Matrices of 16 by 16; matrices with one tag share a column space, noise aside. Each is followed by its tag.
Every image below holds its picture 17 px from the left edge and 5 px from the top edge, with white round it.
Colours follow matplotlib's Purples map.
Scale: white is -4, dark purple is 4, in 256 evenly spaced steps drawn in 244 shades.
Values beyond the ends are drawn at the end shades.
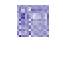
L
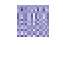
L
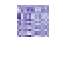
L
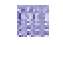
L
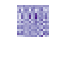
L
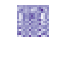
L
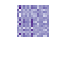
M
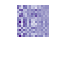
M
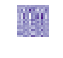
L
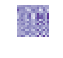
L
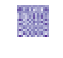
L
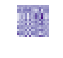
L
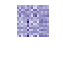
M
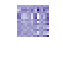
L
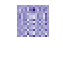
L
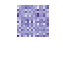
M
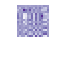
L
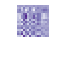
L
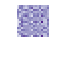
M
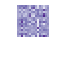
M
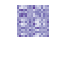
M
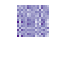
M
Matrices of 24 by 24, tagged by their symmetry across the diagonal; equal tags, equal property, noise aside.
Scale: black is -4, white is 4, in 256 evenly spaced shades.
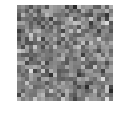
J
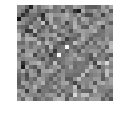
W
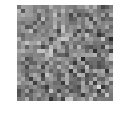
W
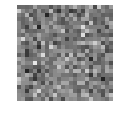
J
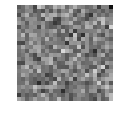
J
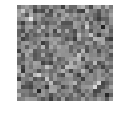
W
